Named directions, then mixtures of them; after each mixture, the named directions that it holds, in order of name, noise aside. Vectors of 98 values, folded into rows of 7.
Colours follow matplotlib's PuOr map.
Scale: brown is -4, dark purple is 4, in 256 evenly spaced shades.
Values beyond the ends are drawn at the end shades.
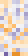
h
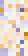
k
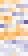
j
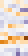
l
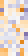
k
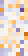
k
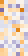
j, k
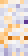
h, j, l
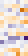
l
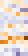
l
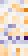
h, l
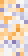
j, k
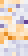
j, l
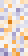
h, k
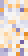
k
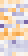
j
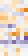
h, j, l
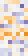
j, k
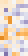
h, j, k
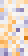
h, k, l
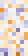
h, k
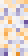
h, j, k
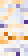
j, l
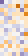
h, j, k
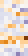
l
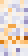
h, l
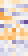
j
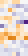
j, l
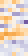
j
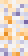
h, j, k
